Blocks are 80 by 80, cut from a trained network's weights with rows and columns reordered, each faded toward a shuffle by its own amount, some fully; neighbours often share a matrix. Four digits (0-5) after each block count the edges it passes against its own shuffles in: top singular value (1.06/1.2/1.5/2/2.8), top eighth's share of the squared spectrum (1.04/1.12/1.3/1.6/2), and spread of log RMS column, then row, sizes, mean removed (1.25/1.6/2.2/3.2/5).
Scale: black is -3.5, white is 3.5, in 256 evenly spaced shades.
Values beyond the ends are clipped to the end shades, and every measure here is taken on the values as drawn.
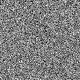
1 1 0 0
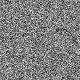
1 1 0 0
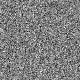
0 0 0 0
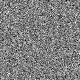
0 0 0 0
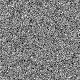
0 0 0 0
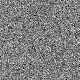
0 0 0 0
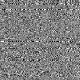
4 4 1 3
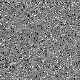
2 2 0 1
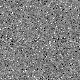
2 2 0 1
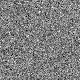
0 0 0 0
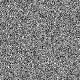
3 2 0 1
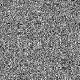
3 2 1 1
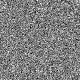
2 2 0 0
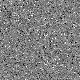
1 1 0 0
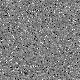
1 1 0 0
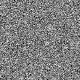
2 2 0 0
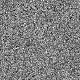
1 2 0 0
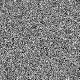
2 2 1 1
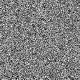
2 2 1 1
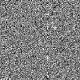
4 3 2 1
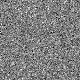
2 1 0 0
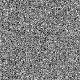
2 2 0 1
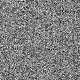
1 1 0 0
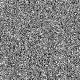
2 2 0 1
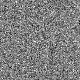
2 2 0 1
